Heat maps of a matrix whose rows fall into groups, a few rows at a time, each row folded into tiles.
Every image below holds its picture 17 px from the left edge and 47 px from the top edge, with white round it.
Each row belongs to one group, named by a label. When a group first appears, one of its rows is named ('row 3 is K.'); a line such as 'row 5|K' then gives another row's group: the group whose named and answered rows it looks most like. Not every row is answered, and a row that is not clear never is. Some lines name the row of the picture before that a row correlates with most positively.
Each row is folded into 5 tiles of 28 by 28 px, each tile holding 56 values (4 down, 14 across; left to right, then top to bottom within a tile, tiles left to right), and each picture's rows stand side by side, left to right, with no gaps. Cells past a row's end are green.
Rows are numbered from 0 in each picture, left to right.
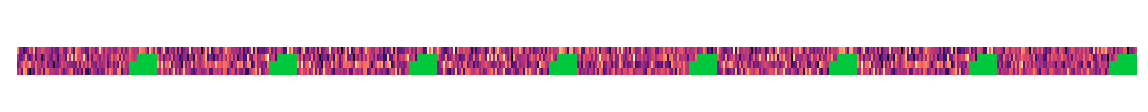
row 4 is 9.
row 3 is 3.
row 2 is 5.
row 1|5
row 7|9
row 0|3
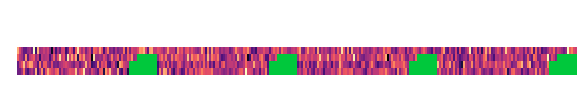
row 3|5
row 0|3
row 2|9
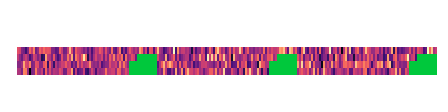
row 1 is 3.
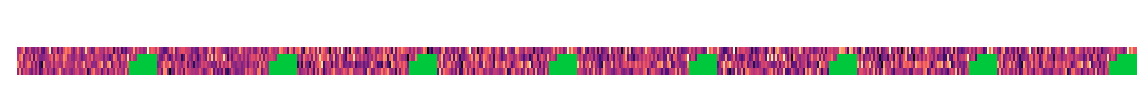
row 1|3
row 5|3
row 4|5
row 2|9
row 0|5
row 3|5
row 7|5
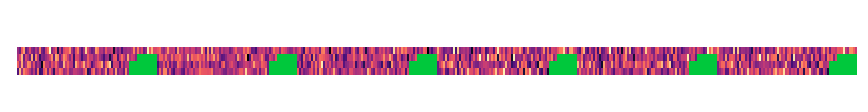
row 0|5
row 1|9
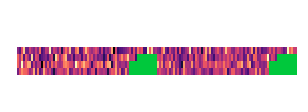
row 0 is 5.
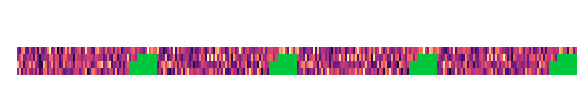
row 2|3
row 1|3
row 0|5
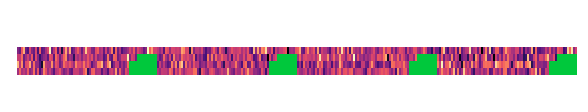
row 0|5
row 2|9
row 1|9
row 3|5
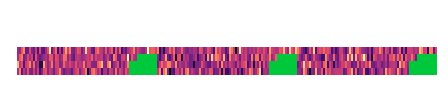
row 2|3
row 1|3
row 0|5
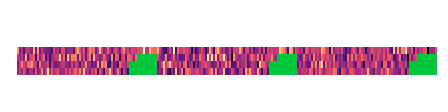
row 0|3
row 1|3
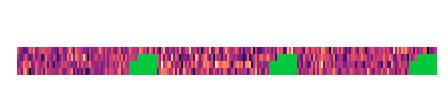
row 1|5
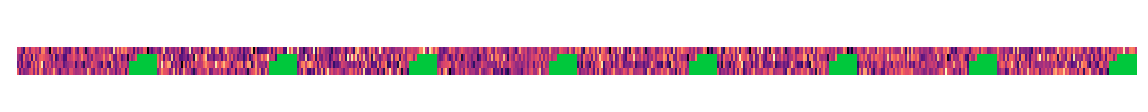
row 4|9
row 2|3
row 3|3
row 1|5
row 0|9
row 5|9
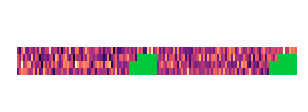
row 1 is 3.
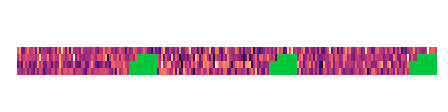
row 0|9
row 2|5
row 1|5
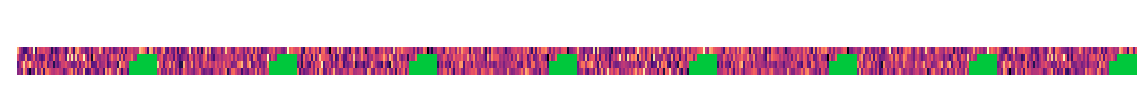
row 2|9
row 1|5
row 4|3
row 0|3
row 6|5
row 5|9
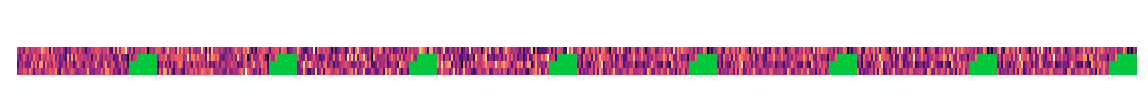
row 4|9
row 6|9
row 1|9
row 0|9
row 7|9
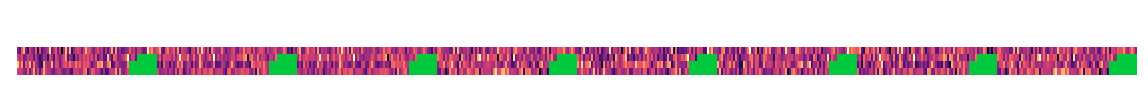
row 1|9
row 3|3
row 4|5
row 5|5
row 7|3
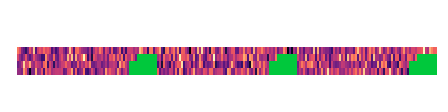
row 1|9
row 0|3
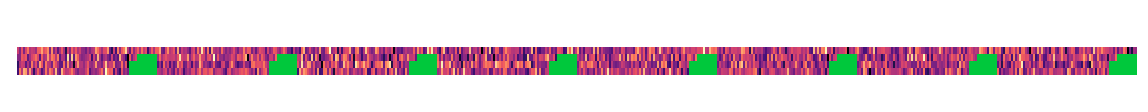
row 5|9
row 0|9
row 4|3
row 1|9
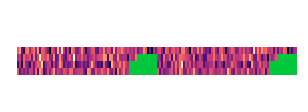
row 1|9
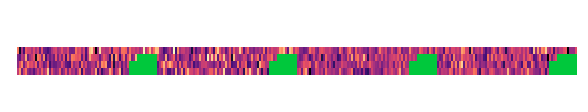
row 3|9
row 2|3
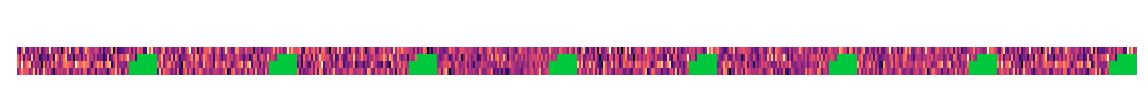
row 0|5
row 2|9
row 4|5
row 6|5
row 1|5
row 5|3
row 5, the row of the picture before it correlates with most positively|2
